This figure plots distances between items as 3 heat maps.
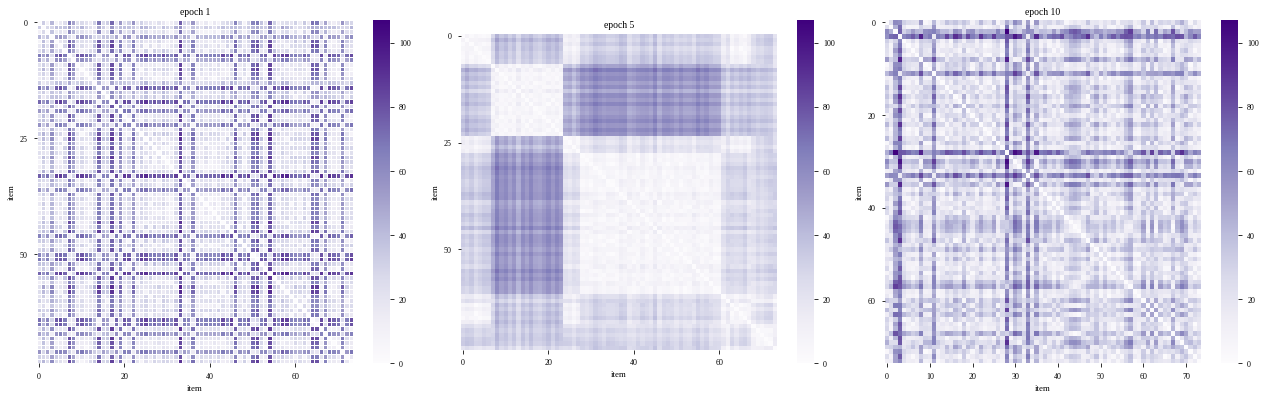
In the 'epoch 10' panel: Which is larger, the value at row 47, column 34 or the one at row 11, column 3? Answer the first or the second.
the first
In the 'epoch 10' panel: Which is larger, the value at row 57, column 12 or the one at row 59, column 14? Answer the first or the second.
the first
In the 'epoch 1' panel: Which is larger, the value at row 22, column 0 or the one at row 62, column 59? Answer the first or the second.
the first
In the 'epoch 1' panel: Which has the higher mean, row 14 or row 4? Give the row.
14
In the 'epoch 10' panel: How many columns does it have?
74
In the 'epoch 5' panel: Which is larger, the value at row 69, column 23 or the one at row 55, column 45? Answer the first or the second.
the first
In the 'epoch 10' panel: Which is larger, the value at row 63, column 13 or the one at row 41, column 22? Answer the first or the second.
the first
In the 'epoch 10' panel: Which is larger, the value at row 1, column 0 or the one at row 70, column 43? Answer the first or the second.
the second
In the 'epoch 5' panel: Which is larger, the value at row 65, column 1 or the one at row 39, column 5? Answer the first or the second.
the second
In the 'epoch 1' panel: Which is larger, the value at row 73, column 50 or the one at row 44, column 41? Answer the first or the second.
the first
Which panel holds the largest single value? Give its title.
epoch 10
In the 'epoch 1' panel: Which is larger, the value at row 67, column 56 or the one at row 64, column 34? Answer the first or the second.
the second
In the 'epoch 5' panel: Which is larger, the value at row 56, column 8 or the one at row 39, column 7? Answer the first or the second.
the first
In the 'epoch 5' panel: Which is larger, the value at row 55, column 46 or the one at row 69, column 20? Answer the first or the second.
the second
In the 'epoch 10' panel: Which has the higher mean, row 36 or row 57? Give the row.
57
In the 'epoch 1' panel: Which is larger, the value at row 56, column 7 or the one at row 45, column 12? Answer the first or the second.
the first
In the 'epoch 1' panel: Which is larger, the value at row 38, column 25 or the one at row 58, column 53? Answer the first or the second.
the first
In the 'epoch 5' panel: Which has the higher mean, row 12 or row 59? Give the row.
12
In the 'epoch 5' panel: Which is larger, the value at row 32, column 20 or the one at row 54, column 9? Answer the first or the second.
the first
